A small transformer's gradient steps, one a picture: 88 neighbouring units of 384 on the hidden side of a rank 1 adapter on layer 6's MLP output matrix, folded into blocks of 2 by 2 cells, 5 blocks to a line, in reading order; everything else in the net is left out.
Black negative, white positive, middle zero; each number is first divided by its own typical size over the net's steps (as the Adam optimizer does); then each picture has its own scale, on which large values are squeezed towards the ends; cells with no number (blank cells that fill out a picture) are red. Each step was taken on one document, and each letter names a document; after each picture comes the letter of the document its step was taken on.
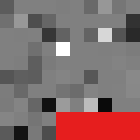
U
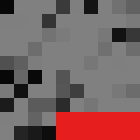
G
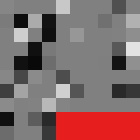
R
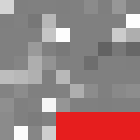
U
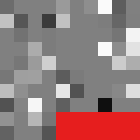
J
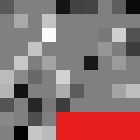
G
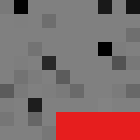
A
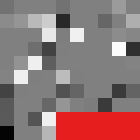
R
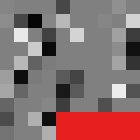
R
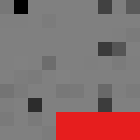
A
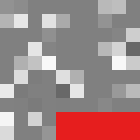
J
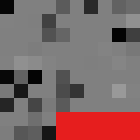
G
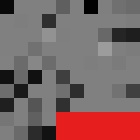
G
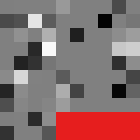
R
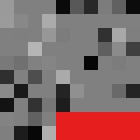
G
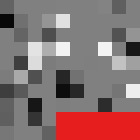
J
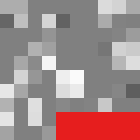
J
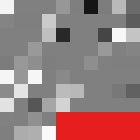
G
